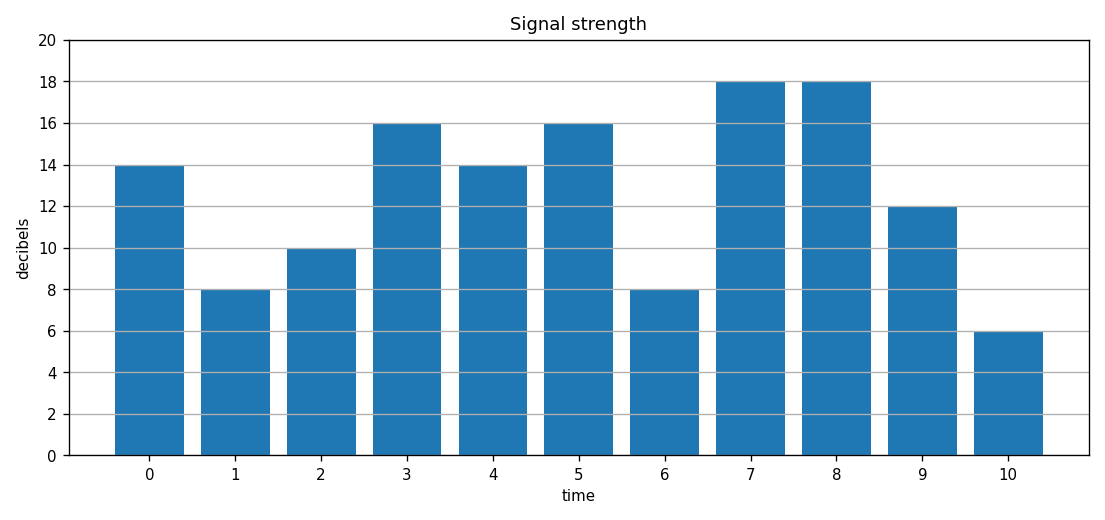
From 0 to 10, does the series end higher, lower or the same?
lower
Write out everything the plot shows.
Title: Signal strength
x-axis: time, ticks 0 1 2 3 4 5 6 7 8 9 10
y-axis: decibels, ticks 0 2 4 6 8 10 12 14 16 18 20
Values:
14 8 10 16 14 16 8 18 18 12 6
